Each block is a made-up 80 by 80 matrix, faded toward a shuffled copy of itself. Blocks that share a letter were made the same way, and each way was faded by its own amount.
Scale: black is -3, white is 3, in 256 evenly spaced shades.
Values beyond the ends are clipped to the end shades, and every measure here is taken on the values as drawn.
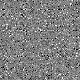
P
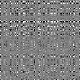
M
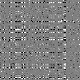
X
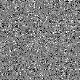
P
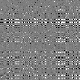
X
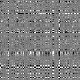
M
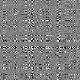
M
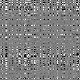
M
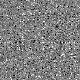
P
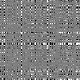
M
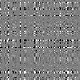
M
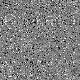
P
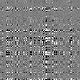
M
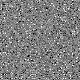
P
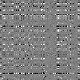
X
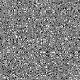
P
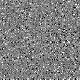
P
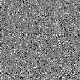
P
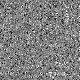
P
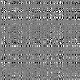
M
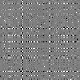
X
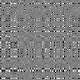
X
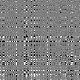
M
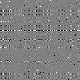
X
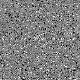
P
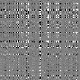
M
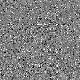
P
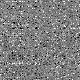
P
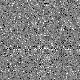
P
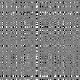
M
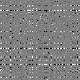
X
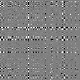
M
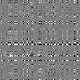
M
